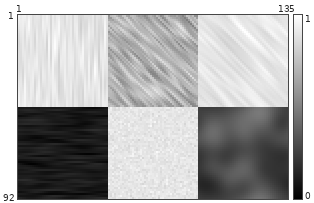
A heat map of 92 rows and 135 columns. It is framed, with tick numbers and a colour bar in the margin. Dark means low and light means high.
It is made of 2 by 3 panels. Panel 1,1: very high, streaked downward, faint in contrast. Panel 1,2: high, slanting down to the right. Panel 1,3: very high, slanting down to the right, faint in contrast. Panel 2,1: very low, streaked across, faint in contrast. Panel 2,2: very high, fine-grained, faint in contrast. Panel 2,3: low, smooth.
